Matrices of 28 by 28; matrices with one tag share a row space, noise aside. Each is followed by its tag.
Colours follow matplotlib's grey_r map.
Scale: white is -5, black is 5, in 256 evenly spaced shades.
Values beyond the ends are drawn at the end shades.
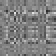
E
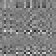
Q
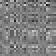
E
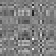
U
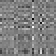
U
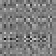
Q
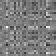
E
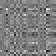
E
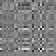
U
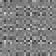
Q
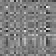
E
